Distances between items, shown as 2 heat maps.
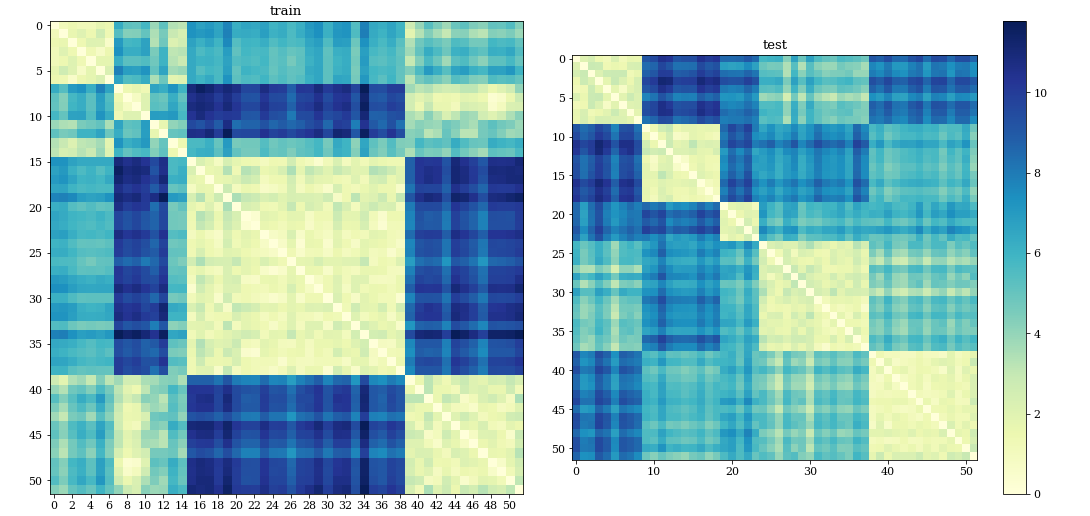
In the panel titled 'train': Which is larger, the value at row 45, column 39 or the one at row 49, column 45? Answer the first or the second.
the first
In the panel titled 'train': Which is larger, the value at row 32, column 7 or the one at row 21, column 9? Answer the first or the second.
the first
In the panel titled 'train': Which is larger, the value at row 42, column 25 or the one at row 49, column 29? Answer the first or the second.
the second
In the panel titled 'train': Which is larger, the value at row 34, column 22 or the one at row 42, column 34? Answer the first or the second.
the second
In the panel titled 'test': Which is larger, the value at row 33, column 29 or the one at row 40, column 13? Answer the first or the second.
the second
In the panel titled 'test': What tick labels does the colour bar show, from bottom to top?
0, 2, 4, 6, 8, 10
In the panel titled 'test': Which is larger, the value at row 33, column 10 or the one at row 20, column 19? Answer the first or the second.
the first
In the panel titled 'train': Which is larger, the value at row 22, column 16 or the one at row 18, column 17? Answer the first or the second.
the first
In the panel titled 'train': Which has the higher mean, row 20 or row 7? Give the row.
7
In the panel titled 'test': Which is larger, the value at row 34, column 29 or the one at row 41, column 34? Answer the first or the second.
the second
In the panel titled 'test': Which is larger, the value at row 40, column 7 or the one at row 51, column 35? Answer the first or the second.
the first
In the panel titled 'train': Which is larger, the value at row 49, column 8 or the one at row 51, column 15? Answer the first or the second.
the second
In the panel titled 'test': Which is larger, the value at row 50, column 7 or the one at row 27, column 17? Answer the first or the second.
the first
